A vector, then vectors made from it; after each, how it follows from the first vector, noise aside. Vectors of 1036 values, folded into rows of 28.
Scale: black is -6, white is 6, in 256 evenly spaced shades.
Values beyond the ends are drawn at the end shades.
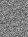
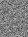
negated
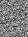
scaled up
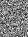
scaled up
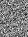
scaled up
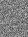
negated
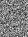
scaled up
